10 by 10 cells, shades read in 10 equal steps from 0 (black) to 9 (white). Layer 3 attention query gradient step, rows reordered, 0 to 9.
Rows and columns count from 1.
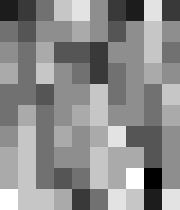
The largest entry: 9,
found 2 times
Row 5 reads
4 4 3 5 5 7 4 5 4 7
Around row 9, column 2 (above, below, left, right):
7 7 6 4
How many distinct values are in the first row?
6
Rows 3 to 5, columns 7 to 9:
5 5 7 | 4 5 6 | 4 5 4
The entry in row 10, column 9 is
1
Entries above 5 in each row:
3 2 2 3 2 4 4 5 5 7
